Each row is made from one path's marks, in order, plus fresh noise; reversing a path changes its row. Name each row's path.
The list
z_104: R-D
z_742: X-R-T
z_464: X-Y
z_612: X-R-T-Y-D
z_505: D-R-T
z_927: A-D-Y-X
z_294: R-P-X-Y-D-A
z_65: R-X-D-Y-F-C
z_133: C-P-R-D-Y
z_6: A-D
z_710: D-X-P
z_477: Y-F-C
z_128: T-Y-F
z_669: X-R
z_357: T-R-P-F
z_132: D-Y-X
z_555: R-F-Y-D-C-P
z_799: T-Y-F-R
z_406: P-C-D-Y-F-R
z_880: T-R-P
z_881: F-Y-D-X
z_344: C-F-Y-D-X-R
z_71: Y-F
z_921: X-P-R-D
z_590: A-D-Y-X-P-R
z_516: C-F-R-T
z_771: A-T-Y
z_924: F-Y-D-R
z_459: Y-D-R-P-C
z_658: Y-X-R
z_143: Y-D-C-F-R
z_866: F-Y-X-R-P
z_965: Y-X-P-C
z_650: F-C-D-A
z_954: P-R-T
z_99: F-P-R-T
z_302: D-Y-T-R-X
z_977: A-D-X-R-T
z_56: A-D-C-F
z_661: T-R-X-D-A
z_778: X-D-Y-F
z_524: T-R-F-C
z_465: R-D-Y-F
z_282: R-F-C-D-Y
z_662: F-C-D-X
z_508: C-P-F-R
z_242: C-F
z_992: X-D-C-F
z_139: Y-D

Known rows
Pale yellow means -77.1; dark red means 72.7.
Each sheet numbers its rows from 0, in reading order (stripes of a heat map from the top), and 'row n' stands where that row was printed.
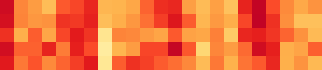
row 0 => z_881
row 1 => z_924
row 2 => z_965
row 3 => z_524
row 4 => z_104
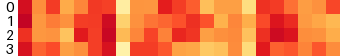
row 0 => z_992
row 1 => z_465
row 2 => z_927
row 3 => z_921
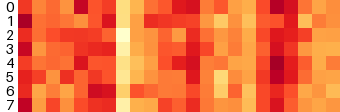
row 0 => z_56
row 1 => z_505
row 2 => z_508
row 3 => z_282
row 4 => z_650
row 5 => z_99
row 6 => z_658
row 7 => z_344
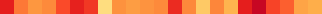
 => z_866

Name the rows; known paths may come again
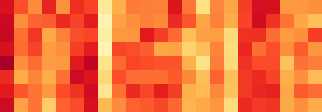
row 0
z_357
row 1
z_555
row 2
z_992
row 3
z_921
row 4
z_612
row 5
z_658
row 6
z_977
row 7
z_132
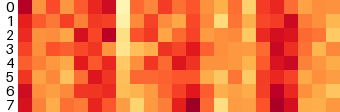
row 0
z_65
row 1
z_954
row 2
z_590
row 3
z_242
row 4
z_6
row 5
z_464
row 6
z_924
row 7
z_128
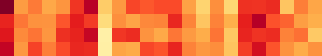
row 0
z_302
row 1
z_866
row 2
z_294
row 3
z_344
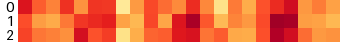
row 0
z_880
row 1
z_771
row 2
z_56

